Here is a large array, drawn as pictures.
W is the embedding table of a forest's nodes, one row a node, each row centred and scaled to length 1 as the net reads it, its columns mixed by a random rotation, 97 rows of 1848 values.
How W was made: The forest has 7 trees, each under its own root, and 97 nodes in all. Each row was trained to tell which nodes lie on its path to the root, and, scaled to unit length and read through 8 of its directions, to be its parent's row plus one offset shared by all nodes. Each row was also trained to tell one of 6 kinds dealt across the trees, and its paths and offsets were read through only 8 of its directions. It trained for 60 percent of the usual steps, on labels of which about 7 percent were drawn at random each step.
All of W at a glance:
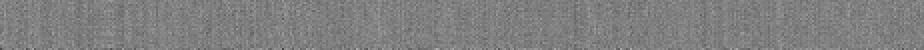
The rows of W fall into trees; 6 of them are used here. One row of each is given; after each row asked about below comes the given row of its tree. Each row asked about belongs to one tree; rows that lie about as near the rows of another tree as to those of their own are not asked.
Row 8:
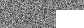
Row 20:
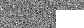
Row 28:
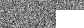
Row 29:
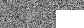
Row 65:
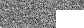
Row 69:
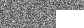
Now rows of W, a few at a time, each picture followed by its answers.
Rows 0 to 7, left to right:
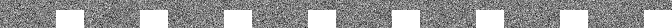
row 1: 8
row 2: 29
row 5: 8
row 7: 69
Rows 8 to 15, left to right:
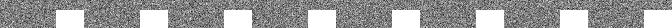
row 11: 69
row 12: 69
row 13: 65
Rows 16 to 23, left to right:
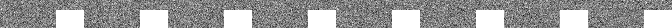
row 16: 65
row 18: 8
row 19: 8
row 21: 20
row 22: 65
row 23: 20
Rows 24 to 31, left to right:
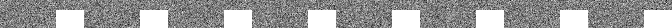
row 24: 29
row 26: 65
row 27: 69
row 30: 29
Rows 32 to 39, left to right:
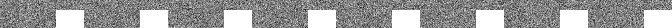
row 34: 65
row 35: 8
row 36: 69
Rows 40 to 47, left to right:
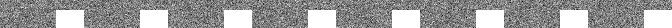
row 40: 8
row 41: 65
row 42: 65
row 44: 65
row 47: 29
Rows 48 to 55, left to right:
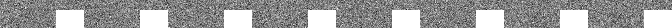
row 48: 8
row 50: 20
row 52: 20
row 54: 69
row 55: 8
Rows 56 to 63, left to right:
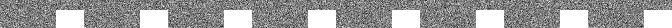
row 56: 20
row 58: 65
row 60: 65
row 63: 65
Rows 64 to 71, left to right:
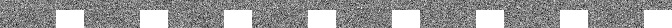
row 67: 8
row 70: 20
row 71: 8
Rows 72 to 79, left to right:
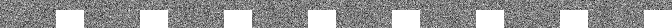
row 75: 65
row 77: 65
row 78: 69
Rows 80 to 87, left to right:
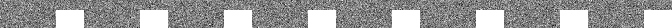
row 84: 8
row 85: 69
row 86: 8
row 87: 69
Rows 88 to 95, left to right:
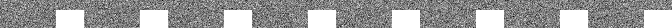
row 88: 8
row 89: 65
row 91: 65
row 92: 8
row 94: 8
